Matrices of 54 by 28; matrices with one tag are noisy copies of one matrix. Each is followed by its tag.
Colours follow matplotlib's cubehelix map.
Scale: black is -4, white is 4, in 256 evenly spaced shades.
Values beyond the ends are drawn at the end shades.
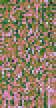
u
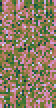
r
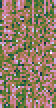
r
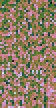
u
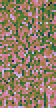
u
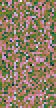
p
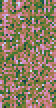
r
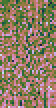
u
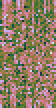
r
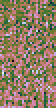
u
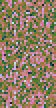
p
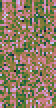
r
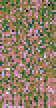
u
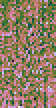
u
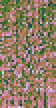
u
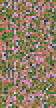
p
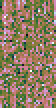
r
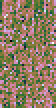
r
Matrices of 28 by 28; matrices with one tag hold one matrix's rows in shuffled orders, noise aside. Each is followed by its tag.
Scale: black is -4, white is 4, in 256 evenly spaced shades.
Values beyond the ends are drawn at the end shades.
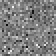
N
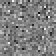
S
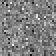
N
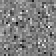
S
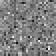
S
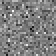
N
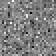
N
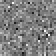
S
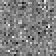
S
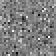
S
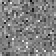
N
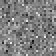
N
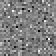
S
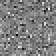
S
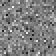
N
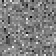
N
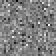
S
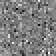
S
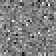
S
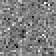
S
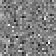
S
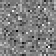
S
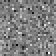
S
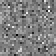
S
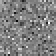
S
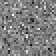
N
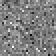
N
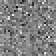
S
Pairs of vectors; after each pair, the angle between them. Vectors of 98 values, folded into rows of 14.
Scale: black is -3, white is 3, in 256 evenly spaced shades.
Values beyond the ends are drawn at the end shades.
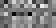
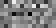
nearly parallel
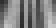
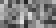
partly opposed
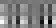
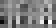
nearly opposite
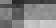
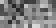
partly aligned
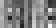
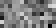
partly opposed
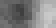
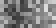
partly aligned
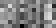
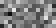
partly aligned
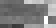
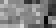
nearly opposite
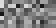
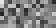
nearly parallel
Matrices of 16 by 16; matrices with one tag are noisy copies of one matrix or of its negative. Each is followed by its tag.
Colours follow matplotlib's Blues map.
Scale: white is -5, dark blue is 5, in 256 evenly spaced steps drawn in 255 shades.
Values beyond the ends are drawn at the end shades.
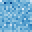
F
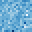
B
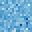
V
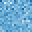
F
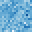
B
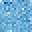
F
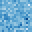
V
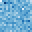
F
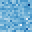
V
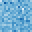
F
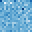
F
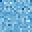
F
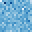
F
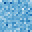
F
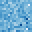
V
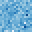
B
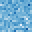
V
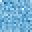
F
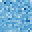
F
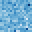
V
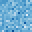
B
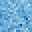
V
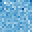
F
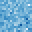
V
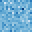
F
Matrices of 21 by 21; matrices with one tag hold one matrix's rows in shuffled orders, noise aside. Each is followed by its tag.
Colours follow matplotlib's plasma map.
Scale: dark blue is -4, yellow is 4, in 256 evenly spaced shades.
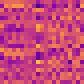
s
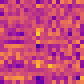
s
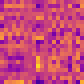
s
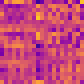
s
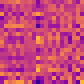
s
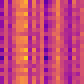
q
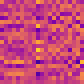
s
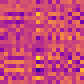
s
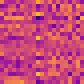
s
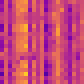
q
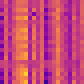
q
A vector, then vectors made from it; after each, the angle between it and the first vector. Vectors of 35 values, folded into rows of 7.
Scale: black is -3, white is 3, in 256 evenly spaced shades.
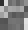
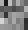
nearly opposite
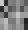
nearly opposite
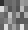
orthogonal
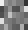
partly opposed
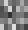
orthogonal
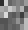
nearly parallel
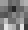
partly opposed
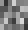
partly opposed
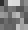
orthogonal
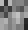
nearly opposite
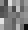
partly opposed
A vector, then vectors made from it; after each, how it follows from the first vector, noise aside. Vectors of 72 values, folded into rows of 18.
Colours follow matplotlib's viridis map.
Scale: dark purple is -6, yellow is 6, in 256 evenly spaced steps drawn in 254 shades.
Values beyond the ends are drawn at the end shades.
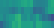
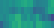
copied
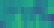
copied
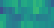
reversed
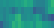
copied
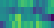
scaled up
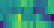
scaled up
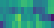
scaled up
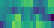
scaled up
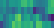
scaled up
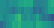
copied
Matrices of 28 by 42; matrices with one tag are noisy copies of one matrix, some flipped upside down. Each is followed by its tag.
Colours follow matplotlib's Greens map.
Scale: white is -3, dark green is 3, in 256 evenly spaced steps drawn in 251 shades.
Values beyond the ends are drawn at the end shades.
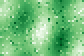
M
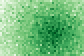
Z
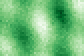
M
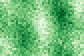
M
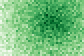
Z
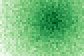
Z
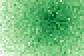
Z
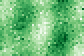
M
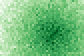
Z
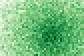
Z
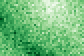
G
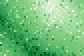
G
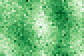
M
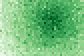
Z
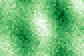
M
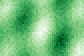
M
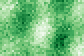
M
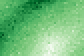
G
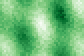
M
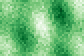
M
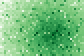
Z
